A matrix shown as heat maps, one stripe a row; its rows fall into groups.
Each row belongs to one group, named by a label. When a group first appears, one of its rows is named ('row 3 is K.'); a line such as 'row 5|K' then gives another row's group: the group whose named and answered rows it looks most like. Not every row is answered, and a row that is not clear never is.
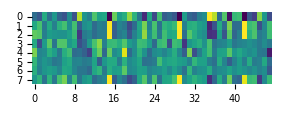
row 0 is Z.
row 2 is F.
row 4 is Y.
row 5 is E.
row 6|Y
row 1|F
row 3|Y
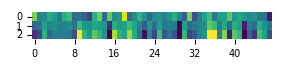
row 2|Z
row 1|Z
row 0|Y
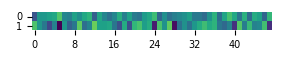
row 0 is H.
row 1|E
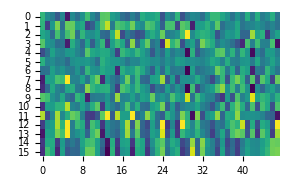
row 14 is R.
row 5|E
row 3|E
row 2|F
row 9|F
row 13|H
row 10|H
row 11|Y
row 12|H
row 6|Z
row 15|R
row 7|H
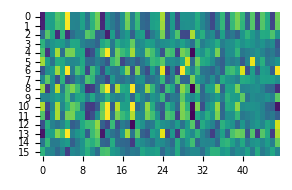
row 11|Y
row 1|H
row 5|F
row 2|R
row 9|H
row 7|R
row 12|R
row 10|Y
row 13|H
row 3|Y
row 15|E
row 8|Y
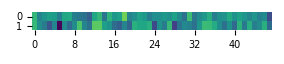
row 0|Y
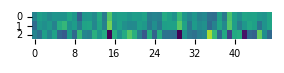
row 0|F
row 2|Z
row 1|F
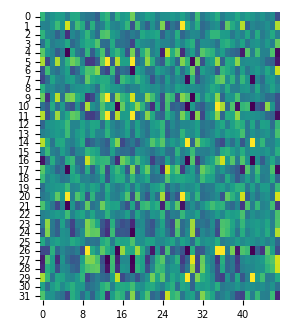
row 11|Y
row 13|H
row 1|H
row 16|Z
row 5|Y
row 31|E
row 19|H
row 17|E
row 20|H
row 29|F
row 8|E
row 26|Z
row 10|Z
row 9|Y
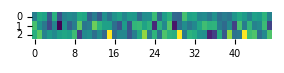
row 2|F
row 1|E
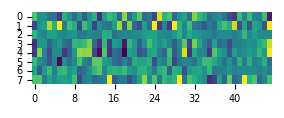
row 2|F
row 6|Y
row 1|H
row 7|F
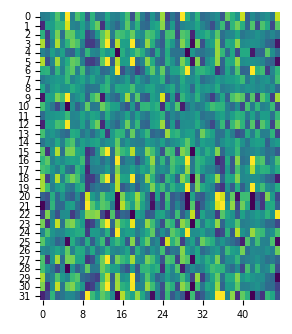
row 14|F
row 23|Y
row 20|Z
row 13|E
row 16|F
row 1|H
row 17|F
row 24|F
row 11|H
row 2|Y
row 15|Y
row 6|F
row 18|Y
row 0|H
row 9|H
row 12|H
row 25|E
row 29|Y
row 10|E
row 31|Z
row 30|Y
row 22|R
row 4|Z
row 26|H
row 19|F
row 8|Y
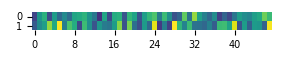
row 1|H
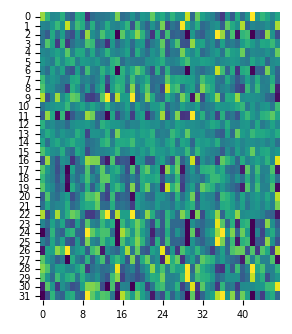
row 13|F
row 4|H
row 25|Z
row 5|F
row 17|E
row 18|E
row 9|Y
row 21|R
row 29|F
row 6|Z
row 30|R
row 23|Z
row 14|Y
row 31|Z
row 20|R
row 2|Z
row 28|F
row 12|E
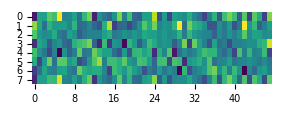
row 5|Y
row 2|F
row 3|R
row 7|H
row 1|F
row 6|Z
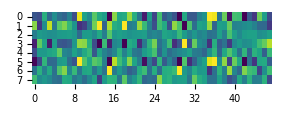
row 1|Y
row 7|E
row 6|F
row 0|Z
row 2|F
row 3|R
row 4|H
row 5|Z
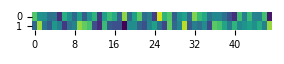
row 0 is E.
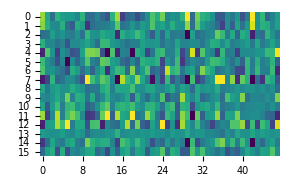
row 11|Y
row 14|Z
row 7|Z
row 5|E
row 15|R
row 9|H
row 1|F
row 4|R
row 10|Y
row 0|F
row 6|E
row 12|H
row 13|F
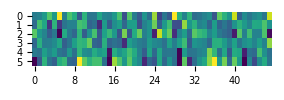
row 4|Z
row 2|E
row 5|Z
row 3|R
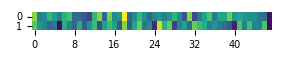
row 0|Y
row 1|E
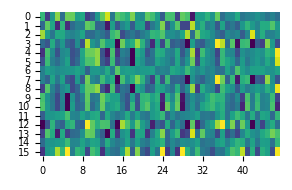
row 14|H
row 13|R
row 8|R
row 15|H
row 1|R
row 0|Y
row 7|Z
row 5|R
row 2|F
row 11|H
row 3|Z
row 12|Z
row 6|F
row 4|R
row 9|E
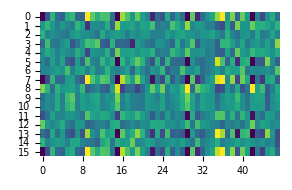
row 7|Z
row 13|Z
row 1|F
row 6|H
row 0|Z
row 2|E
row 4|F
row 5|Z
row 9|F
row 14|Y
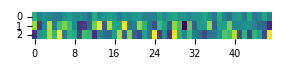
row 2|H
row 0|E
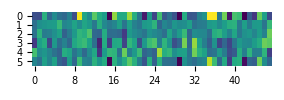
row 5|Z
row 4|E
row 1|H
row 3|R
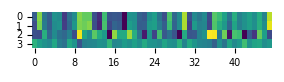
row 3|F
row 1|R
